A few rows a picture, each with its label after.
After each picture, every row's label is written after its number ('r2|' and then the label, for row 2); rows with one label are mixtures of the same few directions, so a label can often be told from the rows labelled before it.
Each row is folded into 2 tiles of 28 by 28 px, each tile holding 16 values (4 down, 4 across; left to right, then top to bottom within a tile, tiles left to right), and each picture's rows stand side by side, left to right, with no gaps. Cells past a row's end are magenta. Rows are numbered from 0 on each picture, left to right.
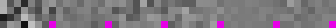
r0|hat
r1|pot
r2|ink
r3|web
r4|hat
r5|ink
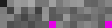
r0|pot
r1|web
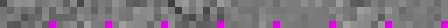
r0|pot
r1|hat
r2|pot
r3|pot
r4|pot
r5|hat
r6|pot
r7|pot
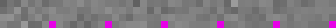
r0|hat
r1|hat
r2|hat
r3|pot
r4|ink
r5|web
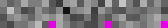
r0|pot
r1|pot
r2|ink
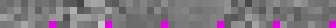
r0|hat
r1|web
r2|pot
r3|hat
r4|hat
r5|web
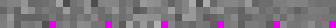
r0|web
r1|ink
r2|web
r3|ink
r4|web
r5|web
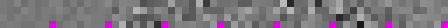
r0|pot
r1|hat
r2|web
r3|ink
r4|web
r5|ink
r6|hat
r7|web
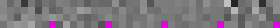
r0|hat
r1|web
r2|ink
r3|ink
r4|ink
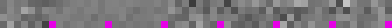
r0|web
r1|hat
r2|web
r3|hat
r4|pot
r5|web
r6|ink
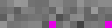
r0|web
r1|hat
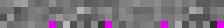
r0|web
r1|web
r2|pot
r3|web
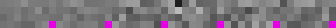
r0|hat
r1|web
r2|web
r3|ink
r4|web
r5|pot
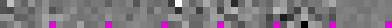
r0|ink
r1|hat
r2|hat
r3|ink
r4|ink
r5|hat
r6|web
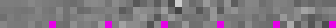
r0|web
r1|web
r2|pot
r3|ink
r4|ink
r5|web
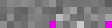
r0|web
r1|hat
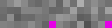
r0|web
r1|hat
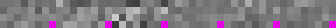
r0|hat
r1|pot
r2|web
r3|ink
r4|hat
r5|pot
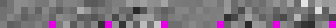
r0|pot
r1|web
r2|web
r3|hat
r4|hat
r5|hat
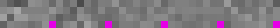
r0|web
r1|hat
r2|pot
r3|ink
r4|pot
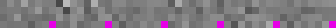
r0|hat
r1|ink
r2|web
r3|ink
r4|web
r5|web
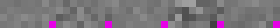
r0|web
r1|hat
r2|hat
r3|web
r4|pot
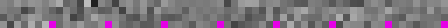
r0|web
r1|ink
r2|pot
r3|hat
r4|pot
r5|web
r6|web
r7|hat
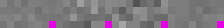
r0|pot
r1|hat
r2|pot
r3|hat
